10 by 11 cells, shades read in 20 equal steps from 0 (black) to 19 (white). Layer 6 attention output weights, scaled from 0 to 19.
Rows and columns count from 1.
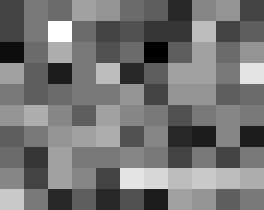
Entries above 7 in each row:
7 4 7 7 8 9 6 8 9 5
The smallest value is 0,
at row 3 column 7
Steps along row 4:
down down up up down up up same down up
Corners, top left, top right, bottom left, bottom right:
5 5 15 9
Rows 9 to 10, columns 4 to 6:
10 5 17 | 7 3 6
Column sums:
83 80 98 92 87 85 69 77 105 86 90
